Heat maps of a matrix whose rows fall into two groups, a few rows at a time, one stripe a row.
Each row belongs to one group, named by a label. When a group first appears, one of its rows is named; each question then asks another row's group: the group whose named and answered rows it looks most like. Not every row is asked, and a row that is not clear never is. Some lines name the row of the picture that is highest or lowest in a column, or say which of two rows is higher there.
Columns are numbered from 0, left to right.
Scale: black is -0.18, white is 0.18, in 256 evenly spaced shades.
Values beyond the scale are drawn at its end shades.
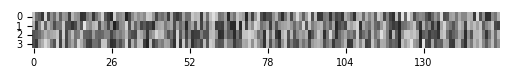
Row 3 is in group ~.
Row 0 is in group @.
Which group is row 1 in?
~
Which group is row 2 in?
~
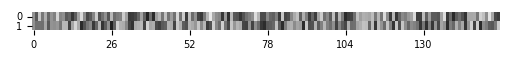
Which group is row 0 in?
~
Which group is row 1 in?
@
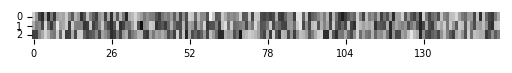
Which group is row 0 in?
@
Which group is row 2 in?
~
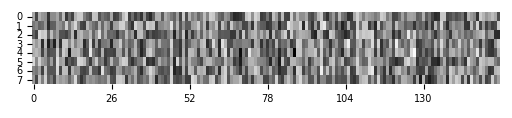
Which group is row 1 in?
@
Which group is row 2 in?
~
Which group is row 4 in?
@
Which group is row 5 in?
~
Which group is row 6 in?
@
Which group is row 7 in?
@
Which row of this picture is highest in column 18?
1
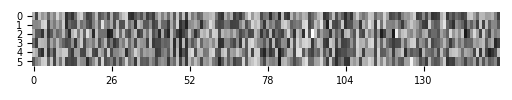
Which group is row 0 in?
~
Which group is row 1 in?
~
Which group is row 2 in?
@
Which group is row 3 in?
~
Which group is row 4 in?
@
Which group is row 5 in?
~
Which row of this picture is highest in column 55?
3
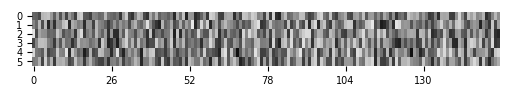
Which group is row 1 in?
@
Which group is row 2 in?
~
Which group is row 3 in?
~
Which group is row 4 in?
@
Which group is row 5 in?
@
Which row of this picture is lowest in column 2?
0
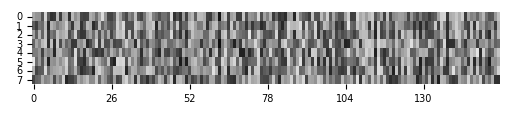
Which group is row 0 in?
@
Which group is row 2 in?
@
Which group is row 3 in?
~
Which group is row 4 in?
@
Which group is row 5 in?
@
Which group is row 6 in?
@
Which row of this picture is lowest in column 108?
5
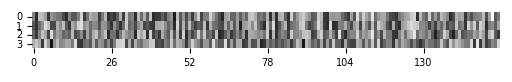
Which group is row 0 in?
~
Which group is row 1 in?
~
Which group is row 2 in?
~
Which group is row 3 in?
@
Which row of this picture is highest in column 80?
1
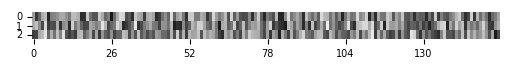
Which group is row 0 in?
@
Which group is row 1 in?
@
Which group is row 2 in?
~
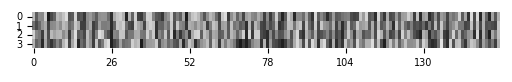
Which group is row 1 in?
@
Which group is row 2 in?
@
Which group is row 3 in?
@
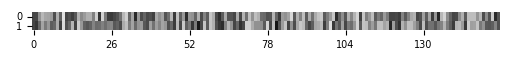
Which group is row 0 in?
~
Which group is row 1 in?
~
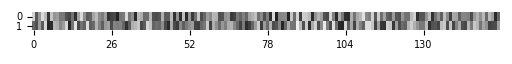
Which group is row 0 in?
~
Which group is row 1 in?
@
